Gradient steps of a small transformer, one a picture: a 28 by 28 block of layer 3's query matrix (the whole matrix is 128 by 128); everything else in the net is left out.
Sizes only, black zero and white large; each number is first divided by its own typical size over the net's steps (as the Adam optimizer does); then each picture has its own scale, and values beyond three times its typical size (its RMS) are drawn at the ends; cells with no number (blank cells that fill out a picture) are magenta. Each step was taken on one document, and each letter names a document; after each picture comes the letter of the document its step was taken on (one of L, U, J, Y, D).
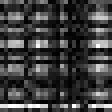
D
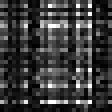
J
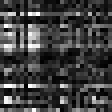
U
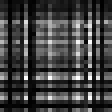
J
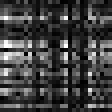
D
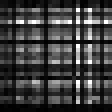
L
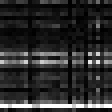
D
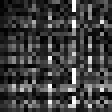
U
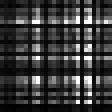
L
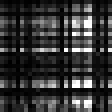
J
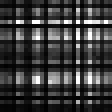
L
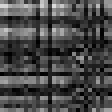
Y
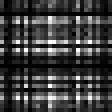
J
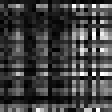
Y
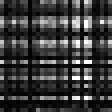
J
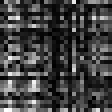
D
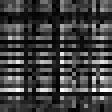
Y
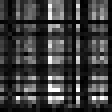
U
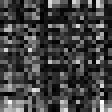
D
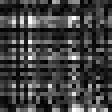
U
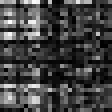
D
